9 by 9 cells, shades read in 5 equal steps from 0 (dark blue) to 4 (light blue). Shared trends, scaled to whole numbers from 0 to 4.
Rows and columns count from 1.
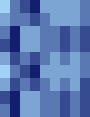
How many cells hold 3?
26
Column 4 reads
0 1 3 3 1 0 1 3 3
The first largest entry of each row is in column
1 1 3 3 1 1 1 3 3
